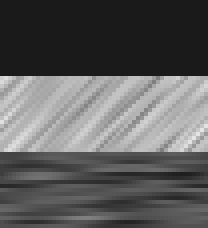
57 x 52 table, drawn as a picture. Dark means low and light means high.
It is made of 3 by 1 panels. Panel 1,1: very low, flat. Panel 2,1: high, slanting up to the right. Panel 3,1: low, streaked across.
